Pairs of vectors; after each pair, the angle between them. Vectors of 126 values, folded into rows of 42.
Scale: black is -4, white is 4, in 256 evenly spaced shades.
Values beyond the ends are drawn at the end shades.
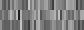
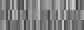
partly aligned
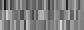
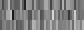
orthogonal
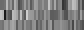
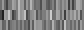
partly opposed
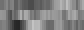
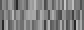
orthogonal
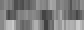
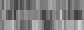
nearly parallel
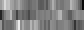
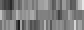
nearly opposite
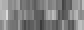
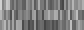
partly aligned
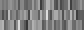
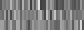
partly aligned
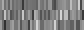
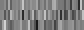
nearly opposite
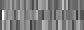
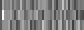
nearly parallel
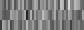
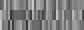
partly opposed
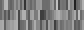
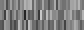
partly opposed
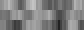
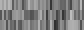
partly aligned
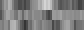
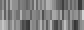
partly aligned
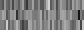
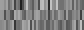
partly opposed
